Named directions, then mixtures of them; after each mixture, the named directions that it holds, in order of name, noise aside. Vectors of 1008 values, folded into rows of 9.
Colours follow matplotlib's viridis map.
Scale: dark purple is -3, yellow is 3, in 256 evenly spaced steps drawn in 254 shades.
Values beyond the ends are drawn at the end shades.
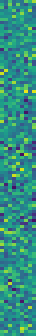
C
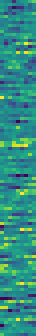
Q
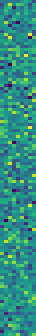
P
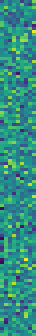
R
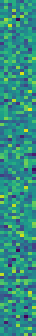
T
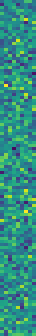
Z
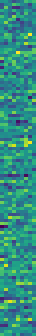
P, Q, T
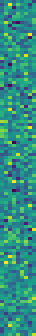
P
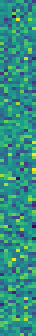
C, T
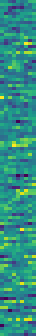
Q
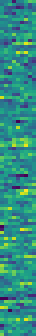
Q, Z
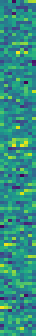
C, Q, Z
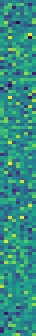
P, R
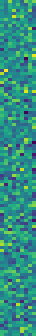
C, T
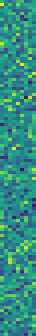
T, Z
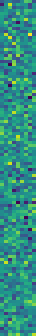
P, Z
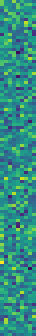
R, Z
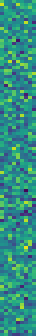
Z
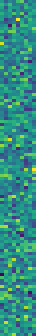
T
